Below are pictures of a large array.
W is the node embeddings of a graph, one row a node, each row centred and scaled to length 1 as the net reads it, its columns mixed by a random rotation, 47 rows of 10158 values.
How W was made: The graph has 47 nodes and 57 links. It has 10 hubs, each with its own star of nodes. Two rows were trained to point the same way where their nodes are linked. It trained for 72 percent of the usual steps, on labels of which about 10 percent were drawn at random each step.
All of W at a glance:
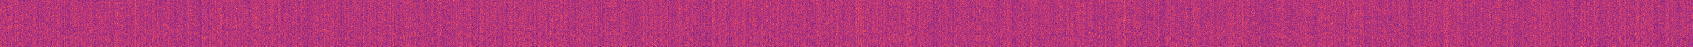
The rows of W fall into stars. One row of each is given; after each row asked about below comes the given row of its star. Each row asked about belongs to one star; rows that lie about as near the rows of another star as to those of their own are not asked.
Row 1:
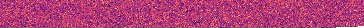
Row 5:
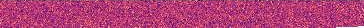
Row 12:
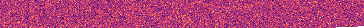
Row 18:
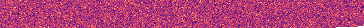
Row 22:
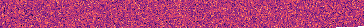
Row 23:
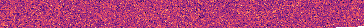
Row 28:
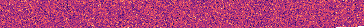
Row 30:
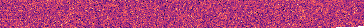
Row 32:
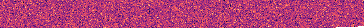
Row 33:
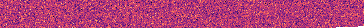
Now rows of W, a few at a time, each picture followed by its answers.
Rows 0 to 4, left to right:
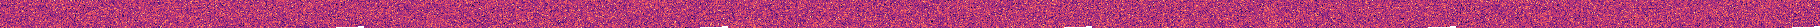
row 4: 22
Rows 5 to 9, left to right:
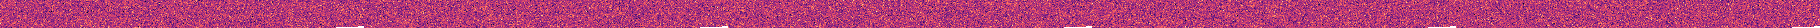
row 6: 1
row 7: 18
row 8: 32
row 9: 28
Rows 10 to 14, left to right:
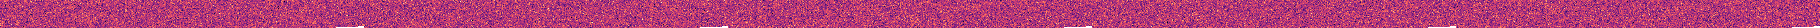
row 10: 22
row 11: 22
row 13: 23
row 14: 12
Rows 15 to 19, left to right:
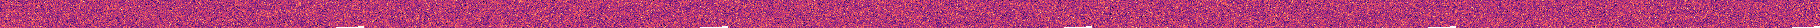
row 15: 23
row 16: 12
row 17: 5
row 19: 5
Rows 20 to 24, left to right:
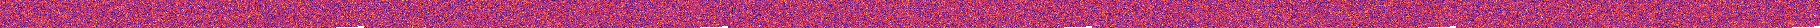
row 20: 1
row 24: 23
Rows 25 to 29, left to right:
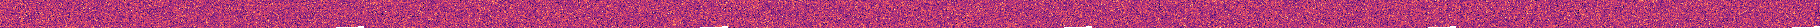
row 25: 32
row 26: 18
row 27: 28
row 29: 12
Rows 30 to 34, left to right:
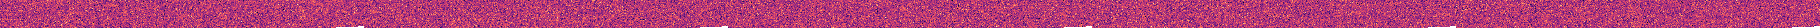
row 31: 5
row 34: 33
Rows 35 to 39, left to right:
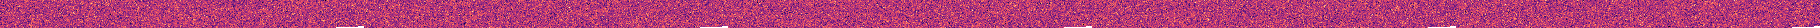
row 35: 22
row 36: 30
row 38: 12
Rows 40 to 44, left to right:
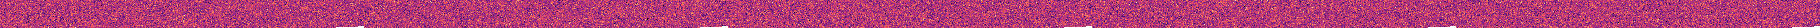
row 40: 12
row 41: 22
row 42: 23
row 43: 18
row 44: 23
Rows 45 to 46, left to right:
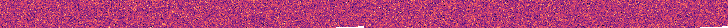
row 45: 33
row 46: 30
